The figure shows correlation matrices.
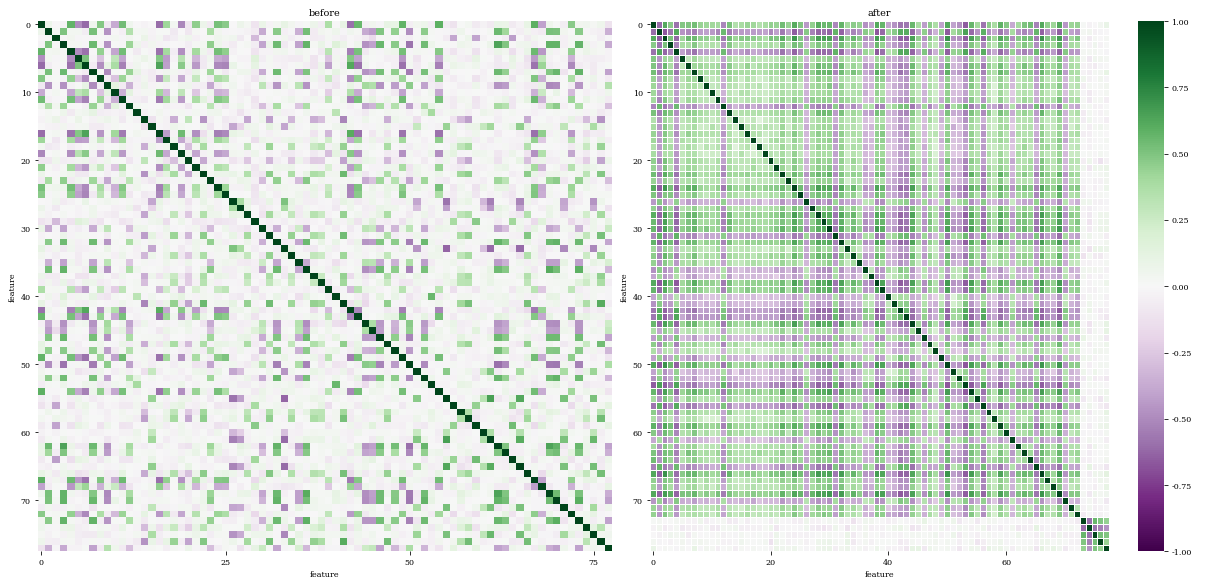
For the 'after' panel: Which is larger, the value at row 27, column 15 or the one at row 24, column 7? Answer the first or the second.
the second
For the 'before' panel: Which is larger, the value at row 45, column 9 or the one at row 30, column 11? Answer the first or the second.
the first
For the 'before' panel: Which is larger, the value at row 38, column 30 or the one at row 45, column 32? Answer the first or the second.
the first
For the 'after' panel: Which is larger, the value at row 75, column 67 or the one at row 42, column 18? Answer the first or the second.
the first
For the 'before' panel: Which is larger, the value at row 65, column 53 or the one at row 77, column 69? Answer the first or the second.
the first
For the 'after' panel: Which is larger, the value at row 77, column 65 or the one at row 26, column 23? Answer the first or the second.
the first
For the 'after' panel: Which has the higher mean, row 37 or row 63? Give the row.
63
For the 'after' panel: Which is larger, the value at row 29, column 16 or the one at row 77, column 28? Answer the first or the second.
the first
